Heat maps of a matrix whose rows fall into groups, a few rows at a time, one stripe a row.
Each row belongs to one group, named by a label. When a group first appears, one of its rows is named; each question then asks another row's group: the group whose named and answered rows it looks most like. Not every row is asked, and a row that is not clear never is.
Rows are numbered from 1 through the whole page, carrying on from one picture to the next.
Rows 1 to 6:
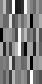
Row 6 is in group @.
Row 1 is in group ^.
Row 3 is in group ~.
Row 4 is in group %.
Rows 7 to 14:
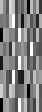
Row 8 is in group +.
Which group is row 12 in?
^
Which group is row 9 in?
~
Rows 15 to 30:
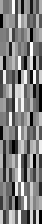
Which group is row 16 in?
~
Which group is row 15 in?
+
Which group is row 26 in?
%
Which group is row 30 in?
%
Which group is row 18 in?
@
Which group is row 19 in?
%
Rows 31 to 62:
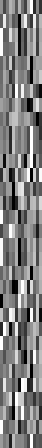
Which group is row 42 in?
%
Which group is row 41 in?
@
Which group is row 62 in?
@
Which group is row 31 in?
%
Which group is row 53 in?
%
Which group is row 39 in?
+
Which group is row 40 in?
@
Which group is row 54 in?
@
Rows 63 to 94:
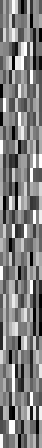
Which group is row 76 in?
^
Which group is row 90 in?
^
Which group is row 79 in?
^
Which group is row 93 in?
+
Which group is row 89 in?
+
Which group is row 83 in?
%
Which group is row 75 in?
@
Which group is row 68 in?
@
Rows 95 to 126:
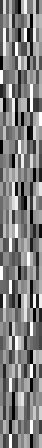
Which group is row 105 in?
~
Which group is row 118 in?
@
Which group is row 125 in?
@
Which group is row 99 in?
~
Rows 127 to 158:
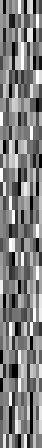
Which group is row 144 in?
+
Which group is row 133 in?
@
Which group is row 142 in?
+
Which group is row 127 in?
%
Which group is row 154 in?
~
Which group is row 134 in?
+
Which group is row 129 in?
%
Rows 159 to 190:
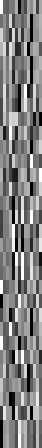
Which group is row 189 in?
~
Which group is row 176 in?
+
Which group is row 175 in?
+
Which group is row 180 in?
~
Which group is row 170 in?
@
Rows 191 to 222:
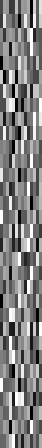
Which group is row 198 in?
+
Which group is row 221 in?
@
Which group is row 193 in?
%
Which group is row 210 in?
@
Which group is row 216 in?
+
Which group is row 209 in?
%
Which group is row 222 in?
+
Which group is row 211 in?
%
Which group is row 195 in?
~
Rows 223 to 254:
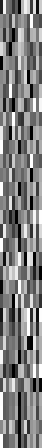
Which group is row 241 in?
%
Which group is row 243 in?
~
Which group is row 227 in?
~
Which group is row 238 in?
^
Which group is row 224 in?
@
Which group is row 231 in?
^
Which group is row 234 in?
@
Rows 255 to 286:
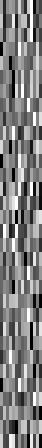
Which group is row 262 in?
%
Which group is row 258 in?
~
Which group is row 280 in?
+
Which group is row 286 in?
%
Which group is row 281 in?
^
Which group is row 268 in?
%
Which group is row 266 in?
~
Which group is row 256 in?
@
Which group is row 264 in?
^
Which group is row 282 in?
~
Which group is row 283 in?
^
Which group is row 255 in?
%
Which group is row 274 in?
%
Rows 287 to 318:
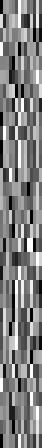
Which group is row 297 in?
~
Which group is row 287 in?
~
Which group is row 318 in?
~
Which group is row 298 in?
~
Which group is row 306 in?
~
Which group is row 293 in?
+
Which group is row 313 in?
@
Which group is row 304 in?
%
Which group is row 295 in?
~
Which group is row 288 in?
%
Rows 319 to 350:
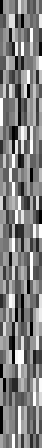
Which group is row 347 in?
^
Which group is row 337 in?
@
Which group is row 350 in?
+
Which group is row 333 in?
%
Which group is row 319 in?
~
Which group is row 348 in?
~
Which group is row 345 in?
~
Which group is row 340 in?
+
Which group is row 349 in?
~
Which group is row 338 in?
@
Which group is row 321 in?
@
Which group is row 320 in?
+
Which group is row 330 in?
^
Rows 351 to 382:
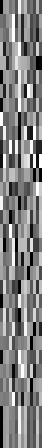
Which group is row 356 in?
~
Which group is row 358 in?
~
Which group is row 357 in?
%
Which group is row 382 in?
~
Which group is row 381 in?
~
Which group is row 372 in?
~
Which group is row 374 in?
^
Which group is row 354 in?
%
